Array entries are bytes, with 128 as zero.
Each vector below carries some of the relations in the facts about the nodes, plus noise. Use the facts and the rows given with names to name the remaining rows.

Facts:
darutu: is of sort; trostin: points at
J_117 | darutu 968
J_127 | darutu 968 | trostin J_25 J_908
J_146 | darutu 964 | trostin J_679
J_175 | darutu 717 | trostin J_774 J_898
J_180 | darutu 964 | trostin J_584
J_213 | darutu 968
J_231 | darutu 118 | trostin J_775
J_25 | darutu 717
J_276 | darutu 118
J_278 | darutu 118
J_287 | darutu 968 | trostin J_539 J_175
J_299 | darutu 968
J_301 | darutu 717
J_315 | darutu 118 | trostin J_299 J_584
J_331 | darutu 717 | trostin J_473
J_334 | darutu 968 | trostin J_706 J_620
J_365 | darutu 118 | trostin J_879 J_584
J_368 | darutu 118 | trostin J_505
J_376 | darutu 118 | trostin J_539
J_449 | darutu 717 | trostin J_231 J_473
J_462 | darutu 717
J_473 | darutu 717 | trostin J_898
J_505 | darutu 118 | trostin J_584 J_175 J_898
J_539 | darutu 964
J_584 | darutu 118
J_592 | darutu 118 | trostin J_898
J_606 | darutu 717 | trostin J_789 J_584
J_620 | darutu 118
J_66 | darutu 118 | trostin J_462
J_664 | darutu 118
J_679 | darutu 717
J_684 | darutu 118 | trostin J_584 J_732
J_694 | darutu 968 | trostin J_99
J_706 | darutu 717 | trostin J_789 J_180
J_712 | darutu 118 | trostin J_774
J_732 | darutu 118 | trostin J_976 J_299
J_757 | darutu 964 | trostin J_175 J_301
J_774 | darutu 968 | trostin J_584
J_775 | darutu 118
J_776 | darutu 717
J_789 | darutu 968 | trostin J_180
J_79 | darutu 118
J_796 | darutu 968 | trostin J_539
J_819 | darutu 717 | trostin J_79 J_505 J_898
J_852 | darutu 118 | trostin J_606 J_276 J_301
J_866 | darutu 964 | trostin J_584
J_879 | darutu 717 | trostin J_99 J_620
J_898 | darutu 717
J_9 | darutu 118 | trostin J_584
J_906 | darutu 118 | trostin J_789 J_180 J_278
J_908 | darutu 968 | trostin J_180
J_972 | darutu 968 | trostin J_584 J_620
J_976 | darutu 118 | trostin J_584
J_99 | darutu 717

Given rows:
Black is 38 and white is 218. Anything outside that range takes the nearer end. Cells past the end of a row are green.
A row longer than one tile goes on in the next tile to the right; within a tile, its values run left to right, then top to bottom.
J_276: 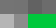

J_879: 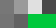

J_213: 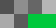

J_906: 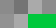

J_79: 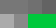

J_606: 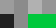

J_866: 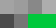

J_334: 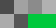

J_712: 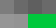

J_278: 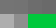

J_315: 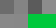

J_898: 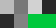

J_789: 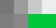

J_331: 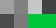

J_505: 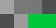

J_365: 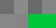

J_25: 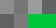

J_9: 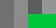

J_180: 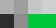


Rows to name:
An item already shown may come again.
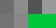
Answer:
J_976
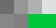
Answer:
J_908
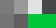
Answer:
J_879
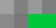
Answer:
J_146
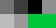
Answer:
J_376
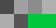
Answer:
J_334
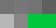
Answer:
J_231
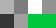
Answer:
J_706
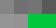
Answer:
J_368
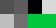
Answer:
J_796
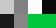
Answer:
J_473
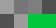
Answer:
J_505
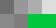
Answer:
J_908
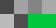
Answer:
J_694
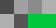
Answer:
J_334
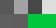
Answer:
J_774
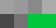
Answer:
J_866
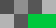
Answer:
J_299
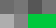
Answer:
J_732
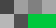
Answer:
J_694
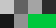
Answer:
J_175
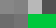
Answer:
J_99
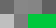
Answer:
J_620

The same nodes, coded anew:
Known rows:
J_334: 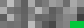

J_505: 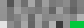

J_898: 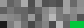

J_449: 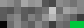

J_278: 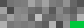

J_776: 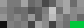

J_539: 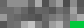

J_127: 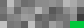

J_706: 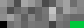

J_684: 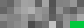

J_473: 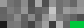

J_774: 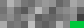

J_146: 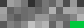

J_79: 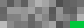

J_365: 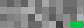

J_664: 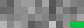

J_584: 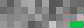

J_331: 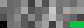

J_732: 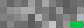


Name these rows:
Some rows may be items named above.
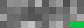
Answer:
J_539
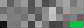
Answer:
J_819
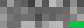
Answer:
J_180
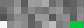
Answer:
J_231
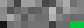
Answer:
J_706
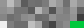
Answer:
J_287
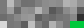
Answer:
J_127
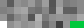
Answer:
J_376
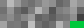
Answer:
J_774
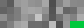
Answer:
J_712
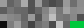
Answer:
J_898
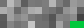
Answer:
J_694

